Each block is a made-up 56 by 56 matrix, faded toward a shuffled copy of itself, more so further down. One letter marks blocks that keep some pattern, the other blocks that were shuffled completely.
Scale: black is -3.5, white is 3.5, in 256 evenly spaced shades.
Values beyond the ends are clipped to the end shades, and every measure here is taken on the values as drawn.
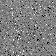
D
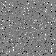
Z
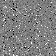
Z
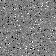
D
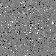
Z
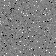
D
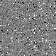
Z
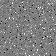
D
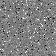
D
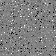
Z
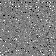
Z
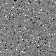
D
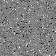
D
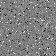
D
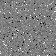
D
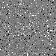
Z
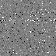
Z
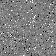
D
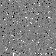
Z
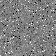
D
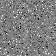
D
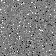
D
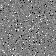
D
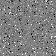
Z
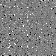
Z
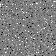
D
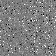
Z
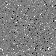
D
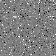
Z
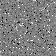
D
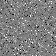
D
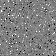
D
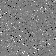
D
